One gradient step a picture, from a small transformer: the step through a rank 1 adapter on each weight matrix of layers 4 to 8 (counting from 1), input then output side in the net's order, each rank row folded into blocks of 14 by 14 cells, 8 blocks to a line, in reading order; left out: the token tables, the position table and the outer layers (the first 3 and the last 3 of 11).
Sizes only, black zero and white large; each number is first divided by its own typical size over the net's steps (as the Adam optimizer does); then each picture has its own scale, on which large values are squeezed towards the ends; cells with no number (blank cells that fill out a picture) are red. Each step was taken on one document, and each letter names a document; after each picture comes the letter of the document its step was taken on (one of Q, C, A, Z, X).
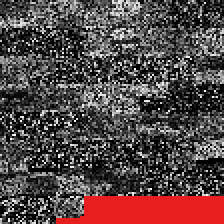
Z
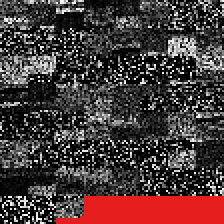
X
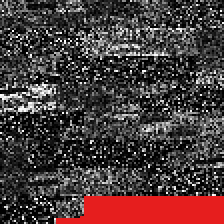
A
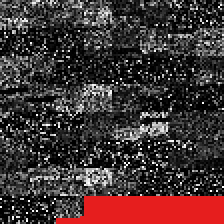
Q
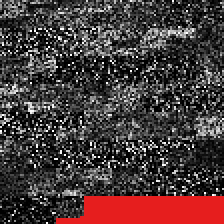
A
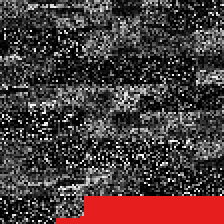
Q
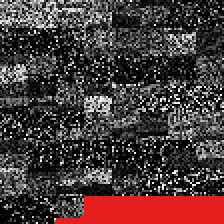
A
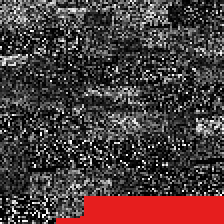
Q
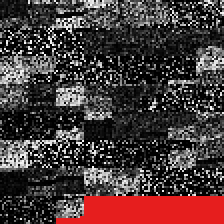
X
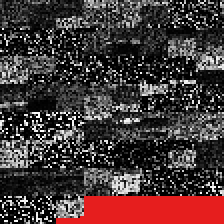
X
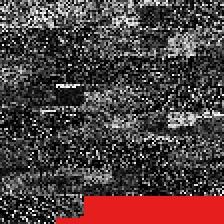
Q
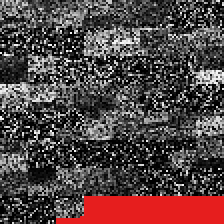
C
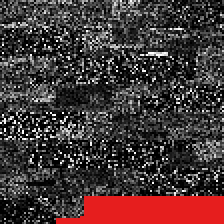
A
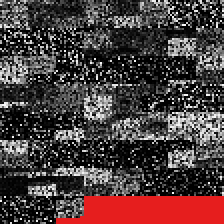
X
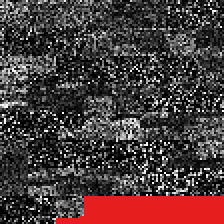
A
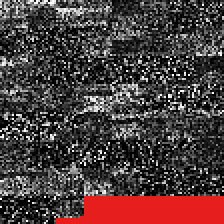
Q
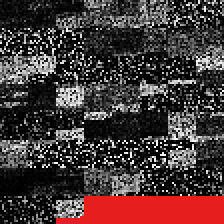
X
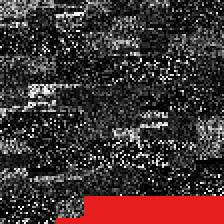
Q
